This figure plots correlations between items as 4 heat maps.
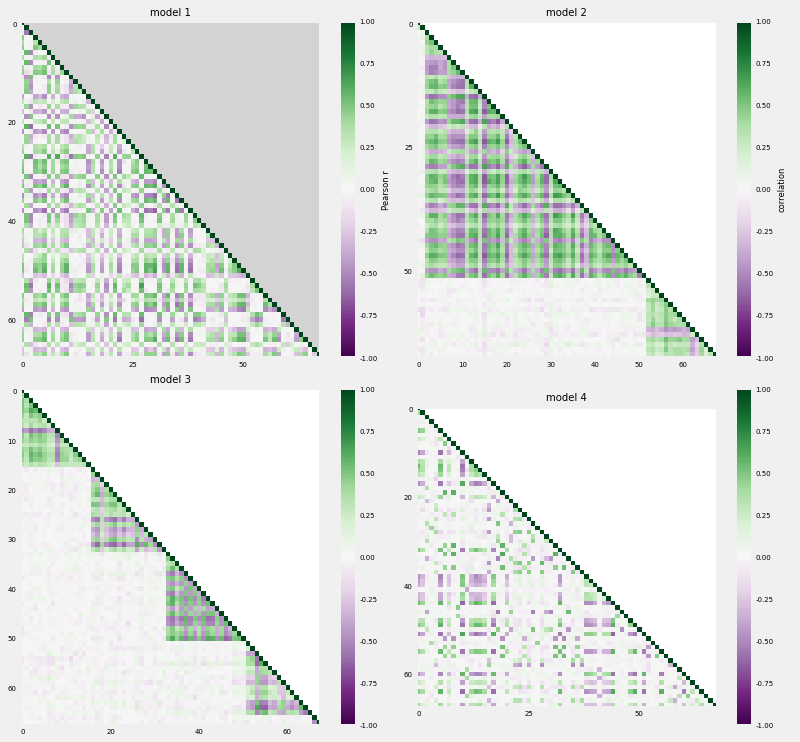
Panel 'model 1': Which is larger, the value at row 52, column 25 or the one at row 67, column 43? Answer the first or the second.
the second
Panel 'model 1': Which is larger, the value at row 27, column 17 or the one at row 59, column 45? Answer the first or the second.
the first
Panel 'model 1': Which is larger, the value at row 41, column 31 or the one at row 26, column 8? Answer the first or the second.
the first
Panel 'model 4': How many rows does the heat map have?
68
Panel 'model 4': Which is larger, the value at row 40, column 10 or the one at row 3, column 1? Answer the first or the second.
the first
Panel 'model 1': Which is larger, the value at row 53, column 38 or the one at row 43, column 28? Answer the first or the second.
the second
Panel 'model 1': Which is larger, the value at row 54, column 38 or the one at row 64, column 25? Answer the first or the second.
the second
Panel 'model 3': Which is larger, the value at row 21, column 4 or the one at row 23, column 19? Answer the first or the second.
the second
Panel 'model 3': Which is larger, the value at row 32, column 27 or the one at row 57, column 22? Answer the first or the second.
the first
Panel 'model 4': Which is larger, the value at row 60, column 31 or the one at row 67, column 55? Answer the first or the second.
the second
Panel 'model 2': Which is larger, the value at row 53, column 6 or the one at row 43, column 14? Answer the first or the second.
the second
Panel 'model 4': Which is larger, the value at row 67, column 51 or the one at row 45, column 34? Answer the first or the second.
the second
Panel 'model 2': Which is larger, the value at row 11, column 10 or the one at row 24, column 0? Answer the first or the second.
the second
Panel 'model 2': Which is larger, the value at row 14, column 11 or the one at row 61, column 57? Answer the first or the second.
the second
